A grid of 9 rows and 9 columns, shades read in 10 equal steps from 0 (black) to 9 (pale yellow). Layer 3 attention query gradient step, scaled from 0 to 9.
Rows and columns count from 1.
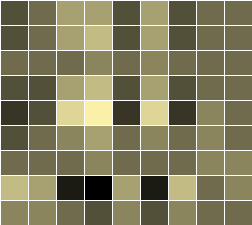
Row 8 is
7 6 1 0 6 1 7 4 5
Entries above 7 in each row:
0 0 0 0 3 0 0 0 0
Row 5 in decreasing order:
9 8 8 5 4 3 2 2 2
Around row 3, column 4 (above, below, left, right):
7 7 4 4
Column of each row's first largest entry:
3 4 4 4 4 4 4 1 1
